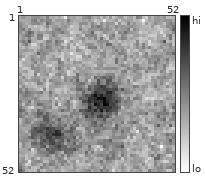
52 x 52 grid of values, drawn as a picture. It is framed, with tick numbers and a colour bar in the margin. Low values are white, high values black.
The centre is the ninth with the highest average. Overall the values sit about 40% of the way up the scale. No single row or column stands out from its neighbours. The texture is blotchy. Neither half mirrors the other. Two bumps rise from the field.
